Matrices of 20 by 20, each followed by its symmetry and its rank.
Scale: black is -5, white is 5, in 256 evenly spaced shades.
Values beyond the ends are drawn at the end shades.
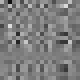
neither, rank three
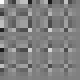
symmetric, rank one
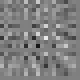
antisymmetric, rank two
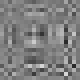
antisymmetric, rank two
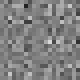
neither, rank three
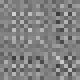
symmetric, rank three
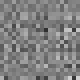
neither, rank three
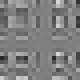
antisymmetric, rank two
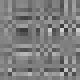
neither, rank two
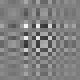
symmetric, rank one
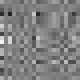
neither, rank two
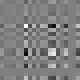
symmetric, rank one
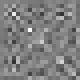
symmetric, rank three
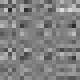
neither, rank two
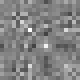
symmetric, rank three
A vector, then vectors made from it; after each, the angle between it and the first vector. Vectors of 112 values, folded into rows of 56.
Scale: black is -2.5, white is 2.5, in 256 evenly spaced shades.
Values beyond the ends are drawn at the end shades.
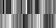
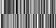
orthogonal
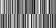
orthogonal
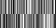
partly opposed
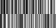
orthogonal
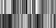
nearly opposite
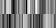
nearly opposite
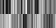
nearly parallel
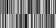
partly aligned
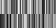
partly opposed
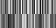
partly opposed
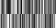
partly aligned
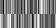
partly aligned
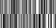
partly opposed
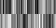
nearly parallel
